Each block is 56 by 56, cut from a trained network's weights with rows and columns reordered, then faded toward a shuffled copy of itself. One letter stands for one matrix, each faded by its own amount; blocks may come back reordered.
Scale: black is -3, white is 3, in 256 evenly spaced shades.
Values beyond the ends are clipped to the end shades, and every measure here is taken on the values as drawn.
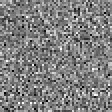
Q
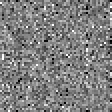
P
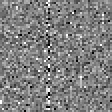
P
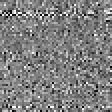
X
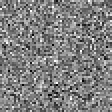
Q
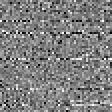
X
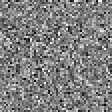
Q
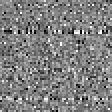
X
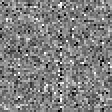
P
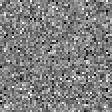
P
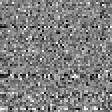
X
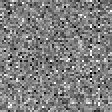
P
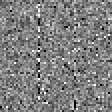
P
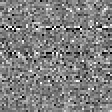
X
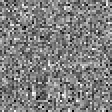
Q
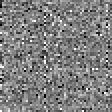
P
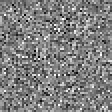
Q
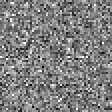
Q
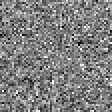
Q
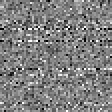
X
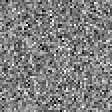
Q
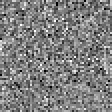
Q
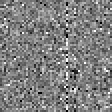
P
